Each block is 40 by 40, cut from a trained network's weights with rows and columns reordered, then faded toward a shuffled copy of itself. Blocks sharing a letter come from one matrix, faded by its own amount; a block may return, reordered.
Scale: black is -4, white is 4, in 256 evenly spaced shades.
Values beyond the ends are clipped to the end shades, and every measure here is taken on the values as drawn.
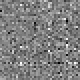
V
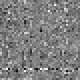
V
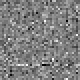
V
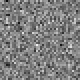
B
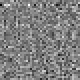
B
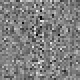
V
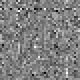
V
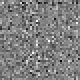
V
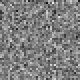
B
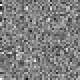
B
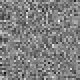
B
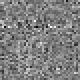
B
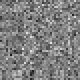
B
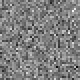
B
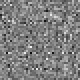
B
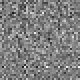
B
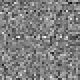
B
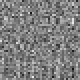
B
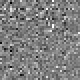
V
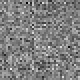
B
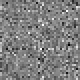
V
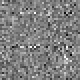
V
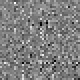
V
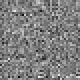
B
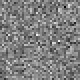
B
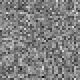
B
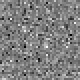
V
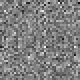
B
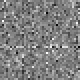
V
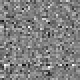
V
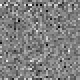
V
